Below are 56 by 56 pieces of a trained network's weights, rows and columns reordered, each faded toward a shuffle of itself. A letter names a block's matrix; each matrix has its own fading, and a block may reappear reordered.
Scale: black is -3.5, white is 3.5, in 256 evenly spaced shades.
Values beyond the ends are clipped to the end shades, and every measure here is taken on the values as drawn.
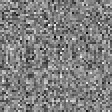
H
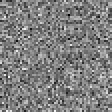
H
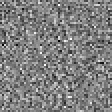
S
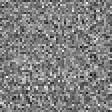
S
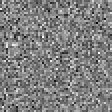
S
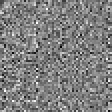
H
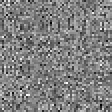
S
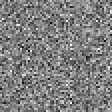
S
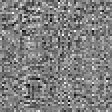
H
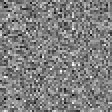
S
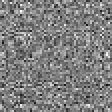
H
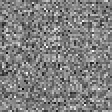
S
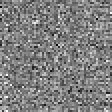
S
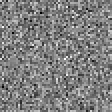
S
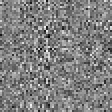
H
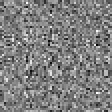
H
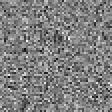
H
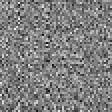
H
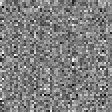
H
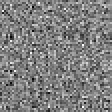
S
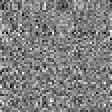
H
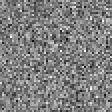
S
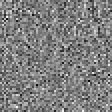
S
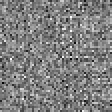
S
